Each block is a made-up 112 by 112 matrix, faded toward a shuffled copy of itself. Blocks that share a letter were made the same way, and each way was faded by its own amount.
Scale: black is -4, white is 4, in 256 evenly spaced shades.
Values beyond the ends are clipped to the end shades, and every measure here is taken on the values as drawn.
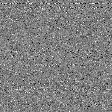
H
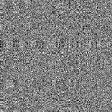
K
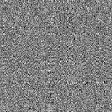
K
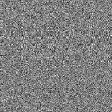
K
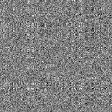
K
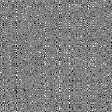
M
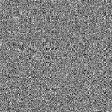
K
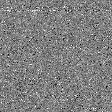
H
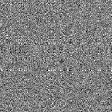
K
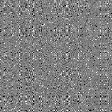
M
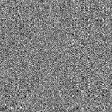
K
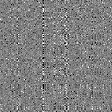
M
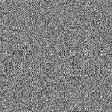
K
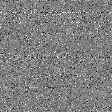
H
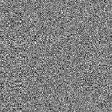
K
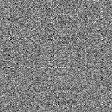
K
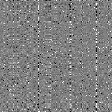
M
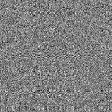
K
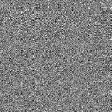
K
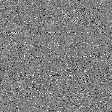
H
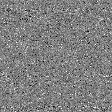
H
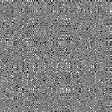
M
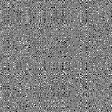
M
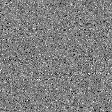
H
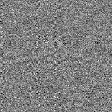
K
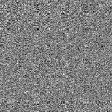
K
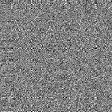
K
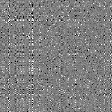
M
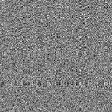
K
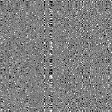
M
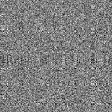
K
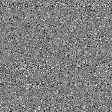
H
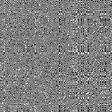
M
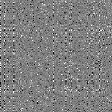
M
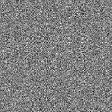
K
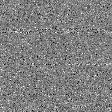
H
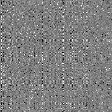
M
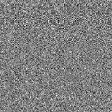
K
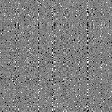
M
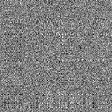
K
